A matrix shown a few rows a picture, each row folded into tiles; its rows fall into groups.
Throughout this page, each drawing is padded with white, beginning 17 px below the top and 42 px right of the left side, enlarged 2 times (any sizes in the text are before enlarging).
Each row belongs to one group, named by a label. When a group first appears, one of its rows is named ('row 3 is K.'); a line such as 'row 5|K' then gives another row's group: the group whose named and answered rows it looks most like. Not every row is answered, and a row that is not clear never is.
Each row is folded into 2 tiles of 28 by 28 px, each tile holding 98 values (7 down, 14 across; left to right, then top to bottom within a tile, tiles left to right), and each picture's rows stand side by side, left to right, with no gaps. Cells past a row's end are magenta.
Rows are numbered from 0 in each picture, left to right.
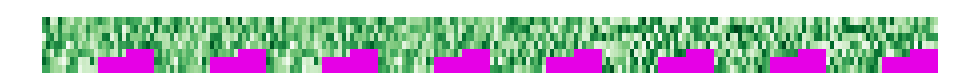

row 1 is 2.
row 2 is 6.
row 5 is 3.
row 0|6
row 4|3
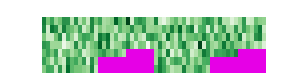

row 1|3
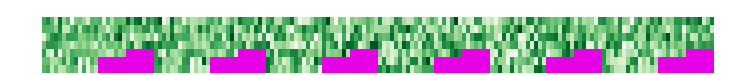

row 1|6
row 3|3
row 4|3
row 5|6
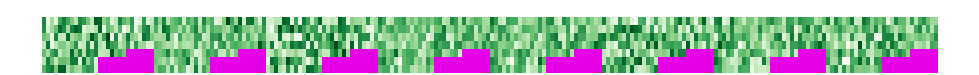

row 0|3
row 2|3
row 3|2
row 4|2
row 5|3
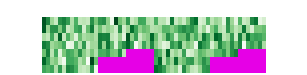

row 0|2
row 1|3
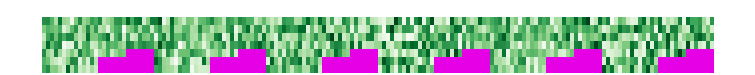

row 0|6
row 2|3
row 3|3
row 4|6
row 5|3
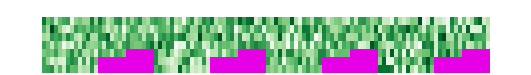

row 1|6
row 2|2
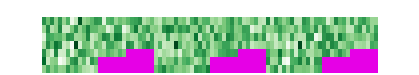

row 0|6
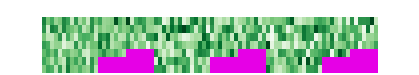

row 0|2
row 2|2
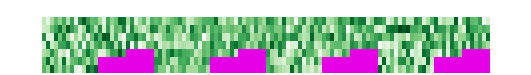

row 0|3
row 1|2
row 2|6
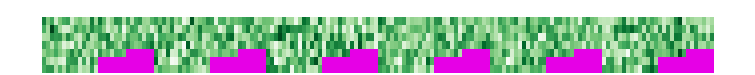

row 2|3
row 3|2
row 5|3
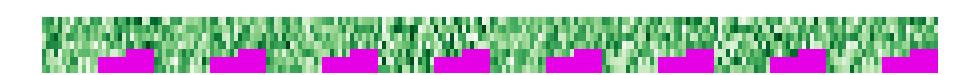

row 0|6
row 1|2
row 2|6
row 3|3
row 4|2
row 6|3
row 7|6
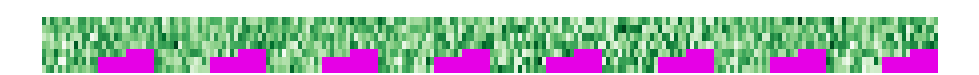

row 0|2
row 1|6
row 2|6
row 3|2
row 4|3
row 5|3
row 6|2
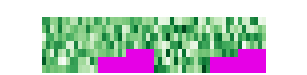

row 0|6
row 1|3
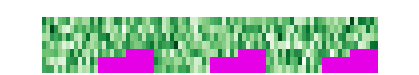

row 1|6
